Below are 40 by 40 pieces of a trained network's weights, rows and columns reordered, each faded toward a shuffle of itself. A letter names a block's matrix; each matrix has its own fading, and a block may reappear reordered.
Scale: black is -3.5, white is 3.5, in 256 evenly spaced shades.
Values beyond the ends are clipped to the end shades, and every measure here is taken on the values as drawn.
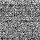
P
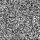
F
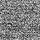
P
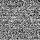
P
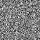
F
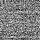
P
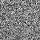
F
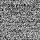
P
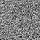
F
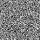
F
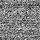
P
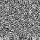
F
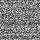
P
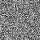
F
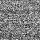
P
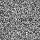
F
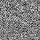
F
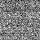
P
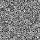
F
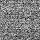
P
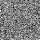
F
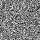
F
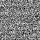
P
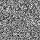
F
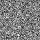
F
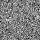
F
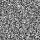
F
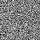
F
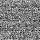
P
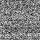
P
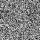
F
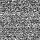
P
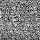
P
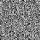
F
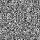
F
